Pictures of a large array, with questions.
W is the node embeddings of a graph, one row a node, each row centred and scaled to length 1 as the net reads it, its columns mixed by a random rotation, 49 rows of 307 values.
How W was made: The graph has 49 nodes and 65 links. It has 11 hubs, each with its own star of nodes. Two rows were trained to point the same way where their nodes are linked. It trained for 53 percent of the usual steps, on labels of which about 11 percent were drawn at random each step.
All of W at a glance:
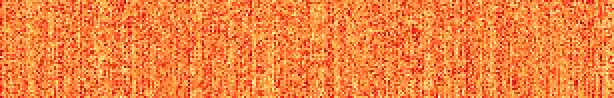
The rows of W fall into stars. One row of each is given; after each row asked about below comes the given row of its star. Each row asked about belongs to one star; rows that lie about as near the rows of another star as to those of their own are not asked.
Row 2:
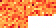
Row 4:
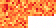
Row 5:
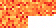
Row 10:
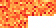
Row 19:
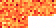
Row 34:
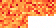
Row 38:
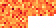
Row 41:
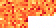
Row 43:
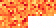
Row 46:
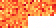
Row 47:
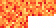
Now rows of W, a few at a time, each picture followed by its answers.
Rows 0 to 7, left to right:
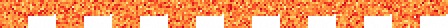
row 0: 2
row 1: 43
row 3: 5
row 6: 2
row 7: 2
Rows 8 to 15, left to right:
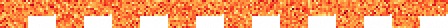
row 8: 47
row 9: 5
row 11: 41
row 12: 46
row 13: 46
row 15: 34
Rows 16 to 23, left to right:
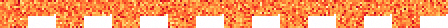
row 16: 4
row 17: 41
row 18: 4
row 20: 43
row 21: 41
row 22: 43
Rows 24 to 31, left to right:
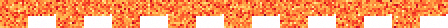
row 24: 10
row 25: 47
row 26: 43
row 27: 2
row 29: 5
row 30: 41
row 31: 38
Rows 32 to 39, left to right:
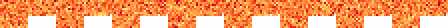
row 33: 46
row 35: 5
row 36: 34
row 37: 4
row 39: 34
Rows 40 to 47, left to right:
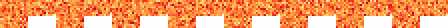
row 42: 41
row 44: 4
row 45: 47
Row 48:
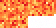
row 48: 5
